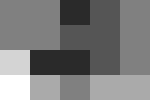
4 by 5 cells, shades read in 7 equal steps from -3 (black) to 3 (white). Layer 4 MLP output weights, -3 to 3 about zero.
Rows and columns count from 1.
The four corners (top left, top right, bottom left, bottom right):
0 0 3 1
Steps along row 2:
same down same up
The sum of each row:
-3 -2 -3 6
